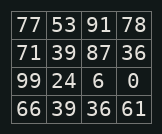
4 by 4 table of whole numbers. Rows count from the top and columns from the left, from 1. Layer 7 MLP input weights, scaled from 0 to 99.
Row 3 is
99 24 6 0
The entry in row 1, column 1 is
77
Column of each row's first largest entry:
3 3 1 1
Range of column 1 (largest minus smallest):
33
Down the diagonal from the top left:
77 39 6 61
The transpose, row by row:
77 71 99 66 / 53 39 24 39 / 91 87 6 36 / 78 36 0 61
